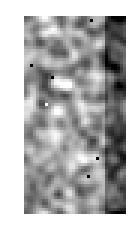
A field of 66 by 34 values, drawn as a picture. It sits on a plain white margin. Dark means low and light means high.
The field is mottled with small blotches. Six lone cells stand out: one far higher and five far lower than their neighbours. A vertical seam about 80% of the way across splits the table, and the left part is higher. No regular stripes run through it.
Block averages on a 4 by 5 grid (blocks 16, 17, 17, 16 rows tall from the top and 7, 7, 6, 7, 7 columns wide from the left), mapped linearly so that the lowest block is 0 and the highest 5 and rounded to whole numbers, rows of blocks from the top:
44430 | 44441 | 45540 | 34441
